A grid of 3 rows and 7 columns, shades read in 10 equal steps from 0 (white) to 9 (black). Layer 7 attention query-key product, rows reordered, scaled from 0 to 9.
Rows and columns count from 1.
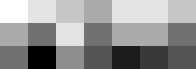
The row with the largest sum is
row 3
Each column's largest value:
5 9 4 6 8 7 6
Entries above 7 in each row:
0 0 2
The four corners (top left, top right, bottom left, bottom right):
0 2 5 6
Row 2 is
3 5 1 5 3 3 5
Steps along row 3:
up down up up down down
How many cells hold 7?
1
